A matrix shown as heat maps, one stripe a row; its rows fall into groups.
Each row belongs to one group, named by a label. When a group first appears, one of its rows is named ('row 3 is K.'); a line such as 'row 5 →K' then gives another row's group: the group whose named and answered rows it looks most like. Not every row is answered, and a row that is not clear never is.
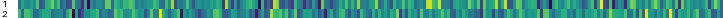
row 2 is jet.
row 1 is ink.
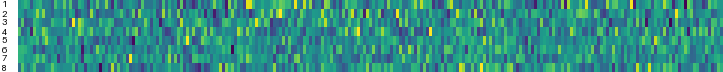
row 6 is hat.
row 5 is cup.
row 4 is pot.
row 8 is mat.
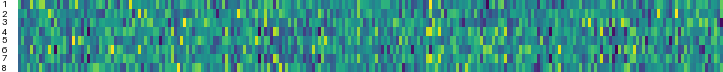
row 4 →ink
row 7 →ink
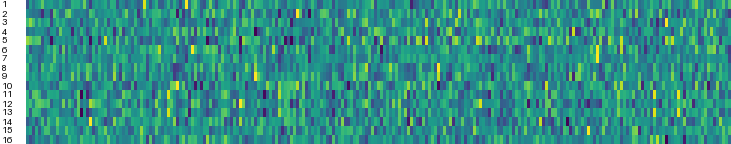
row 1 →cup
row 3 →hat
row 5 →hat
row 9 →pot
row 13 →jet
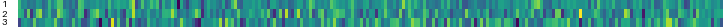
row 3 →mat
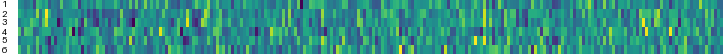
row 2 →cup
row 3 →cup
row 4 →jet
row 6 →hat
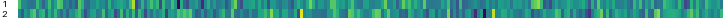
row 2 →mat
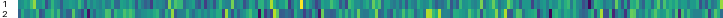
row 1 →mat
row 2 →ink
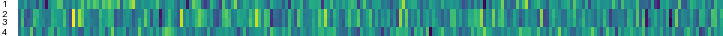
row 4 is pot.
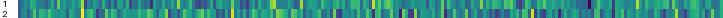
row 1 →mat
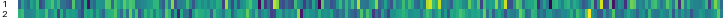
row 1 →ink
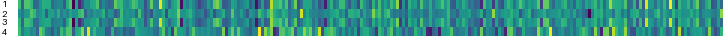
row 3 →jet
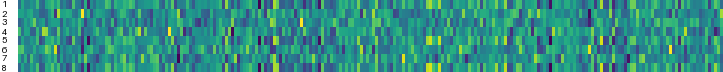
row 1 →ink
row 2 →mat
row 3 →mat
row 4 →hat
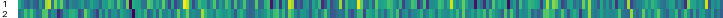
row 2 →cup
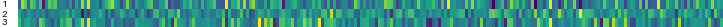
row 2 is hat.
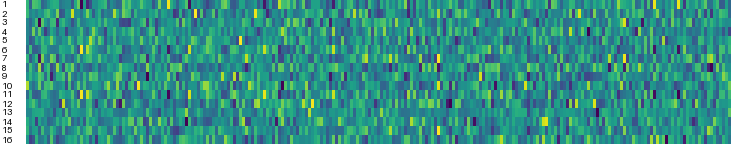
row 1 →jet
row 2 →pot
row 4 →cup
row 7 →pot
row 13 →mat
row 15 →pot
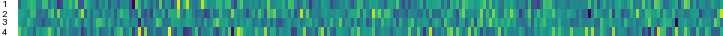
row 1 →cup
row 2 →mat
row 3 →hat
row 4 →hat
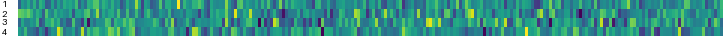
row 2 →hat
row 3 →ink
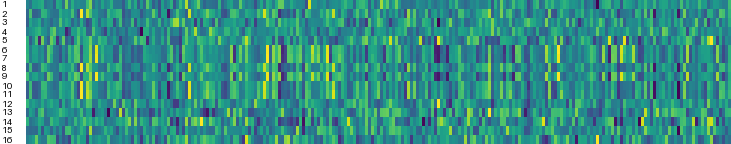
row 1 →mat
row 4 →cup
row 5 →pot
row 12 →pot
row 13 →mat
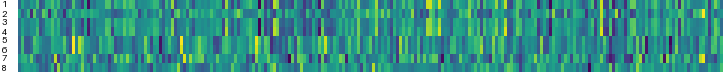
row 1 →ink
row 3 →ink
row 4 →ink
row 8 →mat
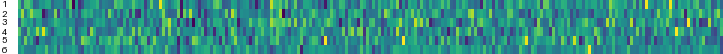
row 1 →jet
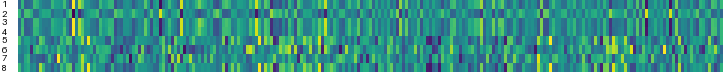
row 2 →jet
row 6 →pot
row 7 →mat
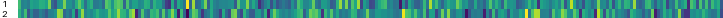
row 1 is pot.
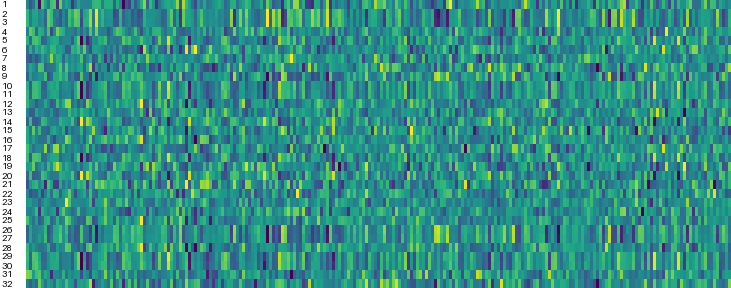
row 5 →jet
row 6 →cup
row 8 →mat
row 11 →jet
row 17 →cup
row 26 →ink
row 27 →ink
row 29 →jet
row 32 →mat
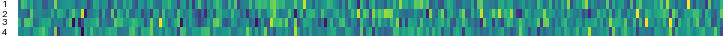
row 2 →mat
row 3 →jet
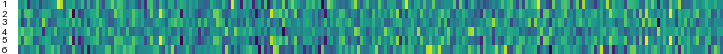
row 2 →jet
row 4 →hat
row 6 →ink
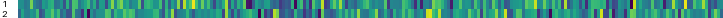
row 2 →ink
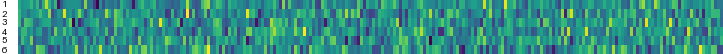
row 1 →cup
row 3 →jet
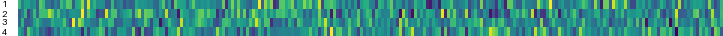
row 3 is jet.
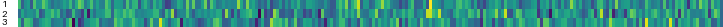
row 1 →pot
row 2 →ink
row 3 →jet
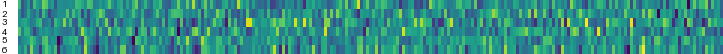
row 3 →pot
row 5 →cup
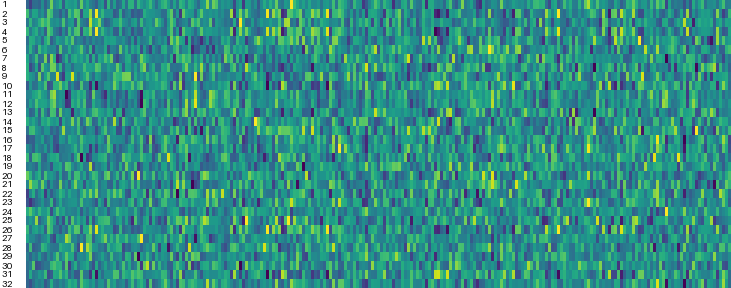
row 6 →mat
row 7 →hat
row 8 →pot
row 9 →pot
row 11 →cup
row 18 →jet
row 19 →mat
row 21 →mat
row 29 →mat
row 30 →hat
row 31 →ink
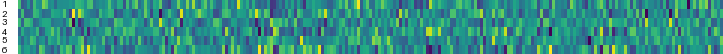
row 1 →pot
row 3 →jet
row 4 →ink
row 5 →mat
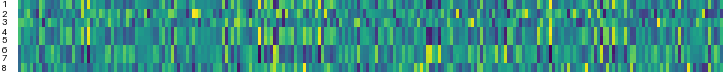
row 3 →hat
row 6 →ink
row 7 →ink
